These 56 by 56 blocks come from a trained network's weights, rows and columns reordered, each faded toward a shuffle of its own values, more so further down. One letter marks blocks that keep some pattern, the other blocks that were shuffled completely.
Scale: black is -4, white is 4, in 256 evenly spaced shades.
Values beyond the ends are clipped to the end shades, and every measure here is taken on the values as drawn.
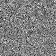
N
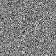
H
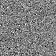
N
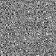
H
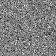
N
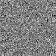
H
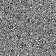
N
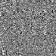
H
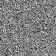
N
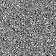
N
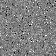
N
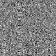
H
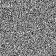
N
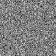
H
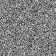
N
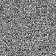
H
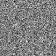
H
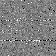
H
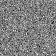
N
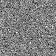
N
